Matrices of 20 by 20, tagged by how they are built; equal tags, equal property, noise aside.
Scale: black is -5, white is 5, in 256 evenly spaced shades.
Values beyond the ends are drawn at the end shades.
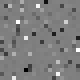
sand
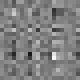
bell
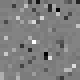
sand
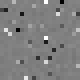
sand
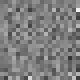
bell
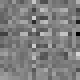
bell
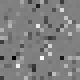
sand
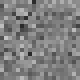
bell
